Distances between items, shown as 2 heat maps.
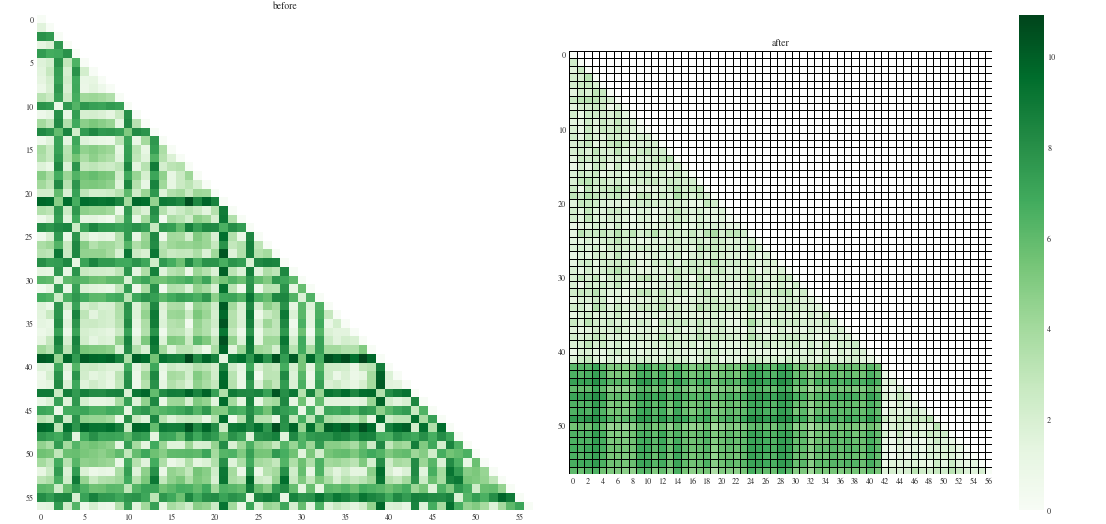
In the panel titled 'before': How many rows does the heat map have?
57
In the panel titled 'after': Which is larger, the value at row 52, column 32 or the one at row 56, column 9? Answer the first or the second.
the second
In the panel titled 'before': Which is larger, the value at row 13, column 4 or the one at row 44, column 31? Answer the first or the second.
the first
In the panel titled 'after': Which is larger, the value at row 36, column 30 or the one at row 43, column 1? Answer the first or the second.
the second
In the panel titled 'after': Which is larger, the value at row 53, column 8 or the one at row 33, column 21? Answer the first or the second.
the first
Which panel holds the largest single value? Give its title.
before
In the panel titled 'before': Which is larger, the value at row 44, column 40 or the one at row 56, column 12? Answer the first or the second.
the second
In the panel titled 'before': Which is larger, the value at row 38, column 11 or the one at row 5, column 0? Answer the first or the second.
the first
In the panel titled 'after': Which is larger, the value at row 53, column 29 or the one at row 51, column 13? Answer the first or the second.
the first
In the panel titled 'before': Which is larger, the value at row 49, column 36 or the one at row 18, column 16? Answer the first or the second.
the first
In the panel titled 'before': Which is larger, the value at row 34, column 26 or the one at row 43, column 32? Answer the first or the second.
the second
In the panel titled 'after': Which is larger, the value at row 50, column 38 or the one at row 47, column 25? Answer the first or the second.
the second
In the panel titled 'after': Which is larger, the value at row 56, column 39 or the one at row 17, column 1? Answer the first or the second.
the first
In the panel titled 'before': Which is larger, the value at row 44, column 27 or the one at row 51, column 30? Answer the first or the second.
the second
